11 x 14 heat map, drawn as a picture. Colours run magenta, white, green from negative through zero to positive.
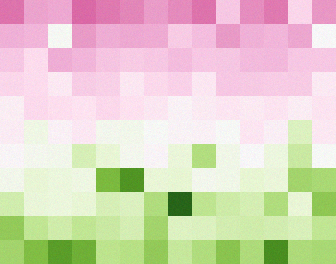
No regular stripes run through it. There is an overall slope up to the bottom. Values change most from cell to cell in the bottom middle. Overall the values sit about 50% of the way up the scale.
